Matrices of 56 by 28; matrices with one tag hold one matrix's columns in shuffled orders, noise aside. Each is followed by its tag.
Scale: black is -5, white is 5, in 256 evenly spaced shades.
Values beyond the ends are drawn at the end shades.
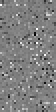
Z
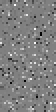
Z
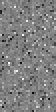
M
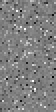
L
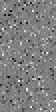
L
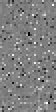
Z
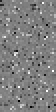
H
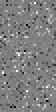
H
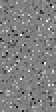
M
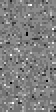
Z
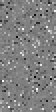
L
